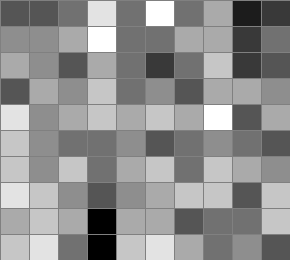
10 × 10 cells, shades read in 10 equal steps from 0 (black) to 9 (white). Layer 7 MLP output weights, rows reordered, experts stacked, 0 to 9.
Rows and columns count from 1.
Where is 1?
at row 1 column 9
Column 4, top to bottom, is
8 9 6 7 7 4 4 3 0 0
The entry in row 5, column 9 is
3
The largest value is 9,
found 3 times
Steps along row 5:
down up up down up down up down up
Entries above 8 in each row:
1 1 0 0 1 0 0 0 0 0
